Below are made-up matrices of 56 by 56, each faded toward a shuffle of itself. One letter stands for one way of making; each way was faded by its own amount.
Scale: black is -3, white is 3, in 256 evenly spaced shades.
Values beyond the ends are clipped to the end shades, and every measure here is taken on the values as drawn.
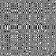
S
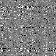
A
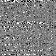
A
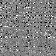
A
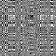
S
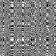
S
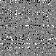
A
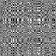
S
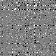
A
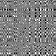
S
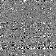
A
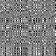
S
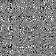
A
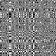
S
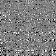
A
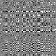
S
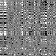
S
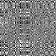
S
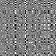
S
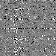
A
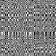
S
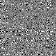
A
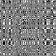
S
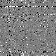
A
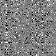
A
